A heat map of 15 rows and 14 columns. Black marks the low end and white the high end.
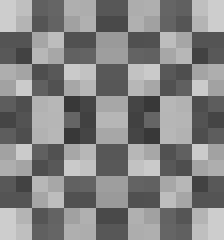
Average level on the scale: 50%. Mirror symmetry: left to right and top to bottom. Histogram: two levels. Grain: checkered.
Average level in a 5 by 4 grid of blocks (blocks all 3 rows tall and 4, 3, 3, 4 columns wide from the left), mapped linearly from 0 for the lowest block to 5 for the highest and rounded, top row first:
5335 | 3553 | 4004 | 3553 | 5335
